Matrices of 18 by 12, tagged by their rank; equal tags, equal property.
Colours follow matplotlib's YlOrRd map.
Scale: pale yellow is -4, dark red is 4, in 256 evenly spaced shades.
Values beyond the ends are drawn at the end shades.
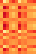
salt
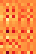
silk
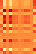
salt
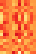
silk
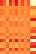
salt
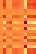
salt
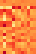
silk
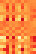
silk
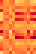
silk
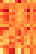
silk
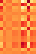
salt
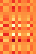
salt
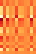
salt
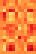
silk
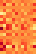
silk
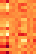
silk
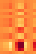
salt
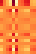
salt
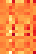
silk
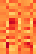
silk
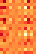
silk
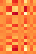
salt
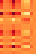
salt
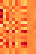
silk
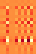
salt
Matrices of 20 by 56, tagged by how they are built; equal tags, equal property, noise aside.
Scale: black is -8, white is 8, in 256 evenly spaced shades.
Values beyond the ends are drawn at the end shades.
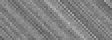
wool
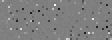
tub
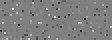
tub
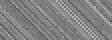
wool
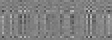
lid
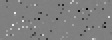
tub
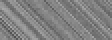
wool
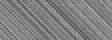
wool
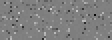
tub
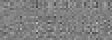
lid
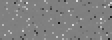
tub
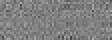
lid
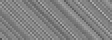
wool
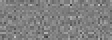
lid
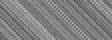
wool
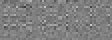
lid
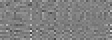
lid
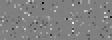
tub
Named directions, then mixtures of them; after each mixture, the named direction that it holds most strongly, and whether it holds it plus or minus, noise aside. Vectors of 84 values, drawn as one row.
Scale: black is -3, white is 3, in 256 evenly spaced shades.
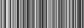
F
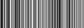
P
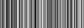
F, minus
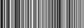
P, plus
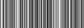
P, minus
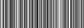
P, minus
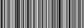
P, plus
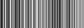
P, plus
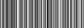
F, minus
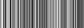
P, minus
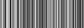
F, plus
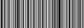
P, plus
